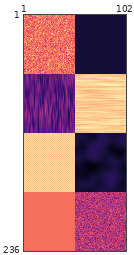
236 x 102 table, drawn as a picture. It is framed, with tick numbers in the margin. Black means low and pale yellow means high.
The table splits into 4 rows of 2 panels. Panel 1,1: high, fine-grained. Panel 1,2: very low, flat. Panel 2,1: low, streaked downward. Panel 2,2: very high, streaked across, faint in contrast. Panel 3,1: very high, checkered, faint in contrast. Panel 3,2: very low, smooth, faint in contrast. Panel 4,1: high, flat. Panel 4,2: middling, fine-grained.
